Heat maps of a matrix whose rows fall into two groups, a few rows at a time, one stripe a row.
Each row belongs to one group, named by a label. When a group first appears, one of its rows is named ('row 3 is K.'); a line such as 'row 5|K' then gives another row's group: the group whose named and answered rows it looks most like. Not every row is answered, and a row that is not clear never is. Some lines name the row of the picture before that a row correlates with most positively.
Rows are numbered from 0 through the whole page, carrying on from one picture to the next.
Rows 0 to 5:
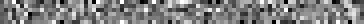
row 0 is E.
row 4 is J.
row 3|J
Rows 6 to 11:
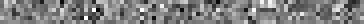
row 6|E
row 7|E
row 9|J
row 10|E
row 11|E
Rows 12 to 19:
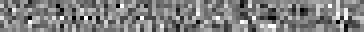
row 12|J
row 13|J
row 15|J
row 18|E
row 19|E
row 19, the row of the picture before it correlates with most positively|11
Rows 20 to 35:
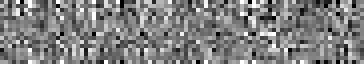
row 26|E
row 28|E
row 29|J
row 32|E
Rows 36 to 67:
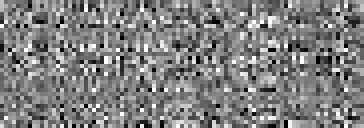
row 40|E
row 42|J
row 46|E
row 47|E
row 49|J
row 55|E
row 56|E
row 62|E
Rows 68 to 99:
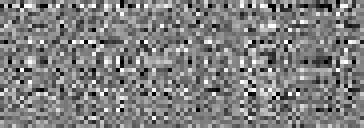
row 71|J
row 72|J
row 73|J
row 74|E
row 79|E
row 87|J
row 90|E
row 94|J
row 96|E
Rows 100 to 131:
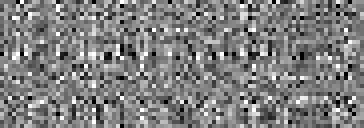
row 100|J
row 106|E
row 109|E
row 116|E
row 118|E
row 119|J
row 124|J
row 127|E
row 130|E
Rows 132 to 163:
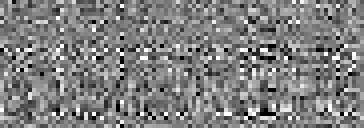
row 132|J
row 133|J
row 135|J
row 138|E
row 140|J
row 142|E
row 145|J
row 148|J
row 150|E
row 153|J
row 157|J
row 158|J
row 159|J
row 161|E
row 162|J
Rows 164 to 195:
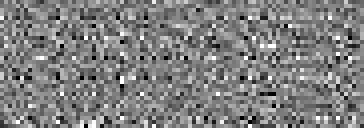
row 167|J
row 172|J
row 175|E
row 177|J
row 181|J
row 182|J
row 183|J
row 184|J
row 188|E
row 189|J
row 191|E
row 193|J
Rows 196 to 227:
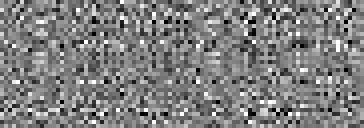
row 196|J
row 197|E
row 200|J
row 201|E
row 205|J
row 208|J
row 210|E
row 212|E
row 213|J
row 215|J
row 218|J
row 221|E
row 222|J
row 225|E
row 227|E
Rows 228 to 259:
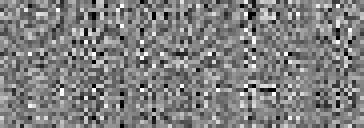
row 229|J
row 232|E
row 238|E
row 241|E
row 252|E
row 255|E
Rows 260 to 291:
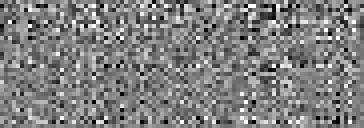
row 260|E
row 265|J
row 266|E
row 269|J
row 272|E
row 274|E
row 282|J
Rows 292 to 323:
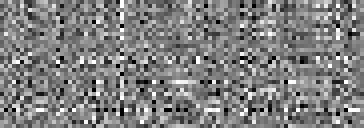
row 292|J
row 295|J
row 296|J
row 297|E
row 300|E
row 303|E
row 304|J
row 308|J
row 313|J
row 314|E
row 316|J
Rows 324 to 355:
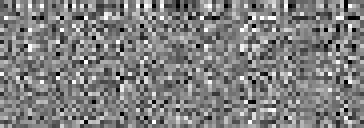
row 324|E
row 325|E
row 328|E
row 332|E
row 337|J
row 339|E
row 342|J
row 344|E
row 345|J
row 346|J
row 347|E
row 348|J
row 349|E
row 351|E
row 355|J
